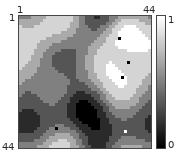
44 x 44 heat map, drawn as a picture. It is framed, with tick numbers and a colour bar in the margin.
Five lone cells stand out: one far higher and four far lower than their neighbours. The top right is the ninth with the highest average. There are no regular stripes. The ninth with the lowest average is the bottom middle.
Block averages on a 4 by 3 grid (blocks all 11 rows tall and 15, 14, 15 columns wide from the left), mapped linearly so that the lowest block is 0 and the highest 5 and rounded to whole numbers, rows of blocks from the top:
425 | 335 | 103 | 101
